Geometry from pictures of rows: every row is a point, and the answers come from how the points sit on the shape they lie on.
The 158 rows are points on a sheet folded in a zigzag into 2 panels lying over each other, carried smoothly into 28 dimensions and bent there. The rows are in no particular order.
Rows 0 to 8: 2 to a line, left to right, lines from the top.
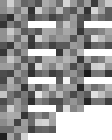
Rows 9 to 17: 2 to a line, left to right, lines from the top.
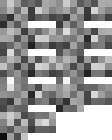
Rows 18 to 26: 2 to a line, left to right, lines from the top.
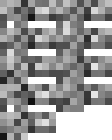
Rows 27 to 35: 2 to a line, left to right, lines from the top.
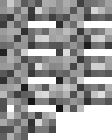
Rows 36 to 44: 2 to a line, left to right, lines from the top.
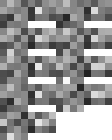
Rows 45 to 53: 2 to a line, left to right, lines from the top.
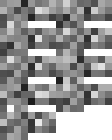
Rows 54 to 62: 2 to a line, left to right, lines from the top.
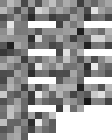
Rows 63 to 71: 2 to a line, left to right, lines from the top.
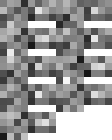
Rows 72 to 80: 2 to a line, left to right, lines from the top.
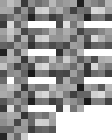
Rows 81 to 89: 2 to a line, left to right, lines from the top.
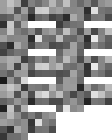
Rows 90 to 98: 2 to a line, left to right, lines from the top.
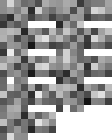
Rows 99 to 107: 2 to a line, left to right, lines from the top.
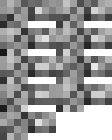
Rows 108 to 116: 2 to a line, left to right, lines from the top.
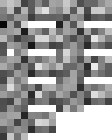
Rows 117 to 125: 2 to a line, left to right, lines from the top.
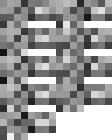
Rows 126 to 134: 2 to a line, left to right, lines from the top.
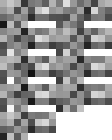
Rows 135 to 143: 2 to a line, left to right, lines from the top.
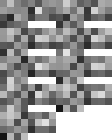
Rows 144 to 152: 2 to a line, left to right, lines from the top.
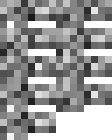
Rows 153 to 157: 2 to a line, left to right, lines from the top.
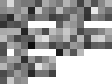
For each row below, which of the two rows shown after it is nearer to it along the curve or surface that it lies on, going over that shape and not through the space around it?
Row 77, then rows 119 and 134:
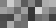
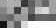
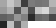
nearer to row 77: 134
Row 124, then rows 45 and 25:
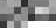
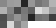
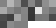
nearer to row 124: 45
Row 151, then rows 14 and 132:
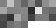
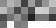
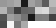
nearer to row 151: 132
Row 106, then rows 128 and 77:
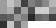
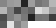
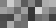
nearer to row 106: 77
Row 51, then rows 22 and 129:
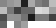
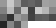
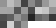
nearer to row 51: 129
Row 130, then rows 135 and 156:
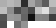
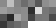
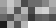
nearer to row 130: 156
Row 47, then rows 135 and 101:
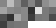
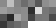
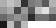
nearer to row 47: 135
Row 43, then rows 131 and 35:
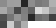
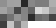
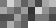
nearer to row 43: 131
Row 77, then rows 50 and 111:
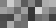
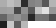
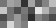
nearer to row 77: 50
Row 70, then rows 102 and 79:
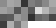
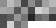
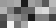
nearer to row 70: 79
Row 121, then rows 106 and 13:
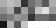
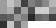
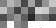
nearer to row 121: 106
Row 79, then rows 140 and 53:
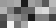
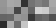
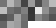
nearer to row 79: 140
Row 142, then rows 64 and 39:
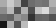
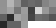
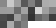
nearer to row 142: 39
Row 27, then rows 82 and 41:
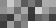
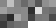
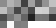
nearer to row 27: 41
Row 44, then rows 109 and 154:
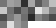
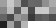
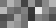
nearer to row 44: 154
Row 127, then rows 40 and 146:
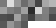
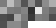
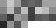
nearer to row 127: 146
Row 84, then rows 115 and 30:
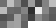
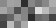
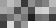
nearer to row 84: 115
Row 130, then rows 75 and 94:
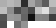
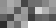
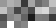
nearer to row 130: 94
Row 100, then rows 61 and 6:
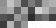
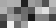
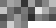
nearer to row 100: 61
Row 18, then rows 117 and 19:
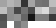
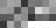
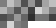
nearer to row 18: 19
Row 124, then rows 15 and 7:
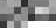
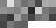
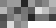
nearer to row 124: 7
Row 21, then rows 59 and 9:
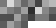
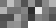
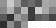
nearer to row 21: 9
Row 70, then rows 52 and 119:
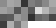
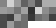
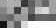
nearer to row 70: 119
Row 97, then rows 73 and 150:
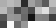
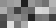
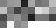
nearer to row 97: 73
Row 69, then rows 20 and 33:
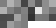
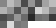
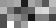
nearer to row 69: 33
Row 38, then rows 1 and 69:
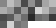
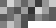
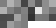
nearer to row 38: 1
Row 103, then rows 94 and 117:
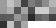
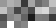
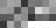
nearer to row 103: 94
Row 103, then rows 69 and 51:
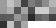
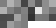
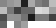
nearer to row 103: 51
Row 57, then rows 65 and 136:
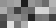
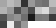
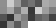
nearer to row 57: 65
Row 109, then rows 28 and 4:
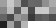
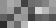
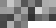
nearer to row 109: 4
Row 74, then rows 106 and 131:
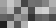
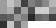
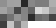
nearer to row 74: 106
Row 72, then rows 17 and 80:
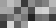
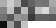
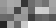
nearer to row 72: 17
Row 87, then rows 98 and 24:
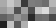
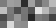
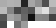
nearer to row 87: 24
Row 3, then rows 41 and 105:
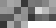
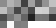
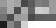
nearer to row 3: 105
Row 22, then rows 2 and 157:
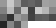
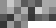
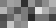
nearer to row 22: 2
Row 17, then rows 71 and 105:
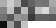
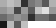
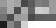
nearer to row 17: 71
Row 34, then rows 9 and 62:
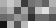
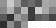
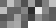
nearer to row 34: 9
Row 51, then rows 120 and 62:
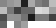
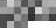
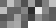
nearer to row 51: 62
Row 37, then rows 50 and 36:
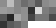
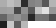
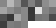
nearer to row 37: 36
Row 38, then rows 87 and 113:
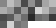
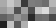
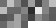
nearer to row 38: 87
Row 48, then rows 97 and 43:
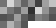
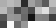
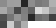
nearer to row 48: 97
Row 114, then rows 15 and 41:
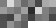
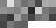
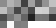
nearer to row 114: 15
